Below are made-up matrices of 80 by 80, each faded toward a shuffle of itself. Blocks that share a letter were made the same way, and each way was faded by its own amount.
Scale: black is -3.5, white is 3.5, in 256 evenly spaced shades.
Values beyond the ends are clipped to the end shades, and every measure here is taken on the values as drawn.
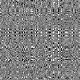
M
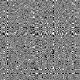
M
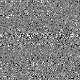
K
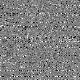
K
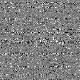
K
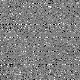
K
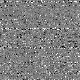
K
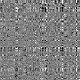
M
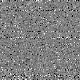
K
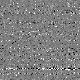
K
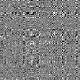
M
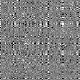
M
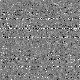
K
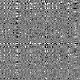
M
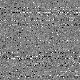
K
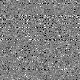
K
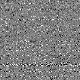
K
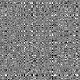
M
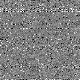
K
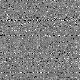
K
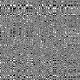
M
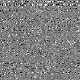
K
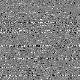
K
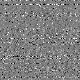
K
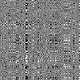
M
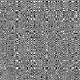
M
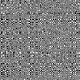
M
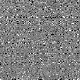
K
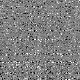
K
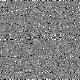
K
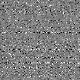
K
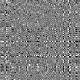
M
